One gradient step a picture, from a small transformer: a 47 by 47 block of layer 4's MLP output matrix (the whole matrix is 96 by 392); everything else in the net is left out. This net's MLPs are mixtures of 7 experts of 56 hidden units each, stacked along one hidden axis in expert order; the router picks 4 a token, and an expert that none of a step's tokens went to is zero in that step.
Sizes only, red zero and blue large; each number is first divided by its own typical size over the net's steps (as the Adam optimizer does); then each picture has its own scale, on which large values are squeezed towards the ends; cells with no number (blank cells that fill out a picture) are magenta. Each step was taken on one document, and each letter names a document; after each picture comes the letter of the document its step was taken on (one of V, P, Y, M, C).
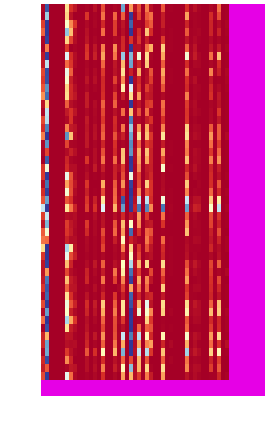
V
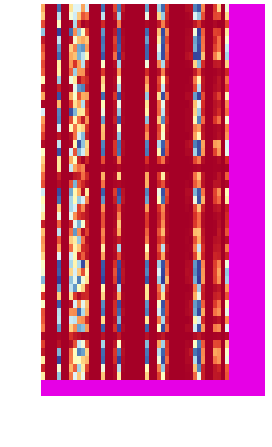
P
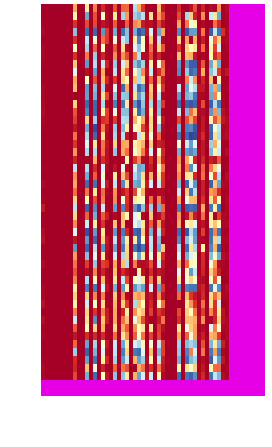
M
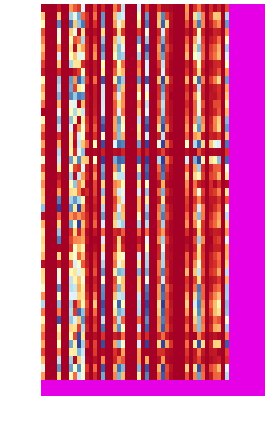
P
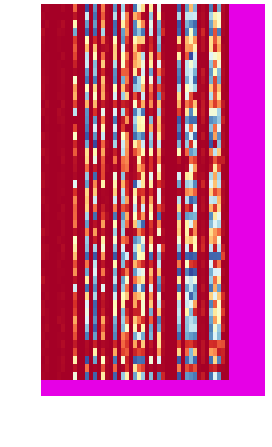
M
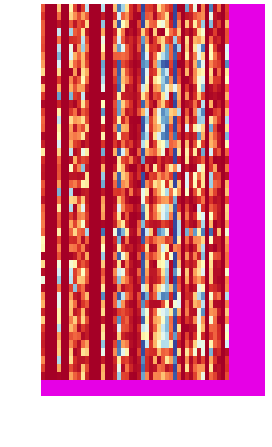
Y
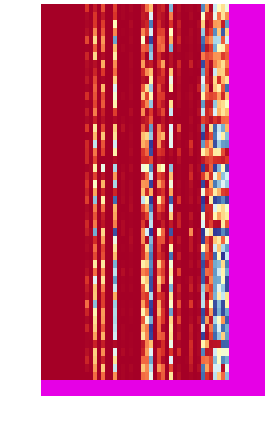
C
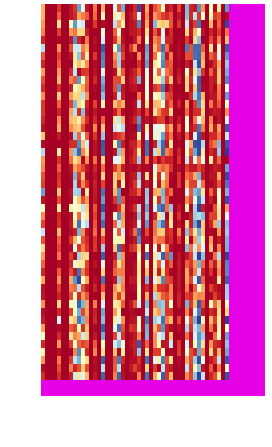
P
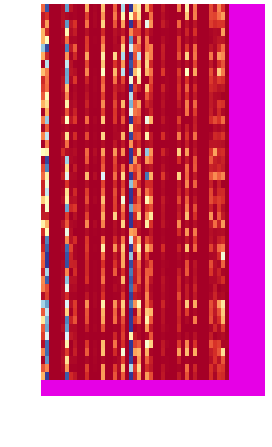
V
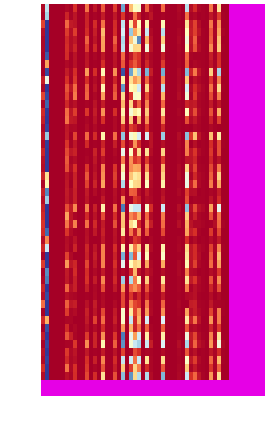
V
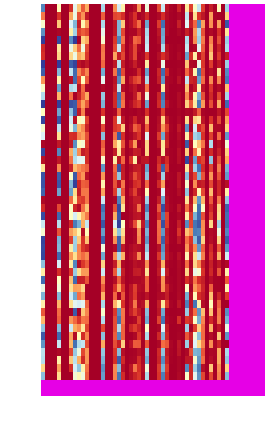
P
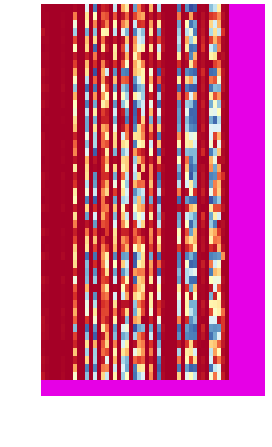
M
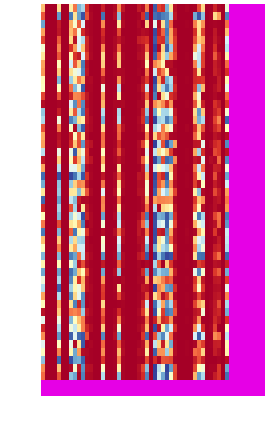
Y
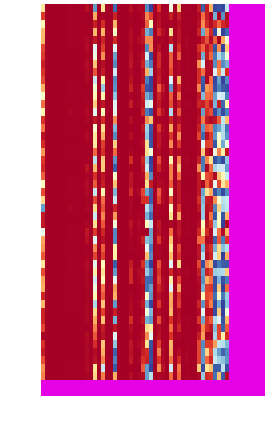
C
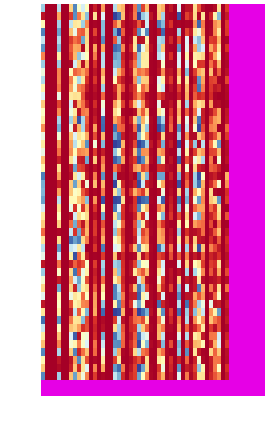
P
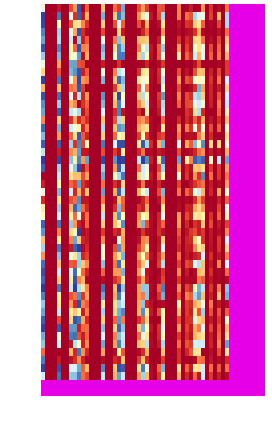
P
